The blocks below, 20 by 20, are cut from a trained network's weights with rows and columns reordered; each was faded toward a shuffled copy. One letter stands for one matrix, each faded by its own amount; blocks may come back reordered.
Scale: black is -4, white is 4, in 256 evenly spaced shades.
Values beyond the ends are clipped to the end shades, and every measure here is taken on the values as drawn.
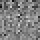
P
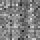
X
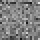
P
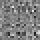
P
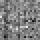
X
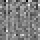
X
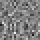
P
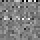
X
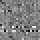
X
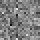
P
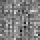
X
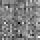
X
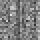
X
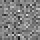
P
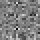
P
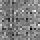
X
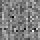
X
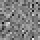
P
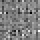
X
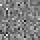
P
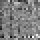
X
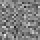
P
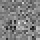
P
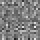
P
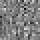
P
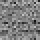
P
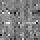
X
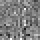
P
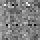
X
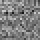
P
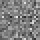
P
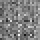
X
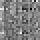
X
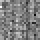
X
